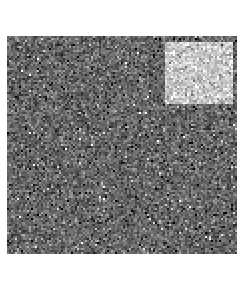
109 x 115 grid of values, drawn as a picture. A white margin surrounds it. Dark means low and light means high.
The halves do not mirror each other. No regular stripes run through it. In the top right lies a patch that is higher than the rest. The top right is the ninth with the highest average.
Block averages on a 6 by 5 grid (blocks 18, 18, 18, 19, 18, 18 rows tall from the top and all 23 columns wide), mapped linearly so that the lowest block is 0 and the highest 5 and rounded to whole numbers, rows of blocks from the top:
0 0 0 3 5 / 0 0 0 3 5 / 0 0 0 0 0 / 0 0 0 0 0 / 0 0 0 0 0 / 0 0 0 0 0
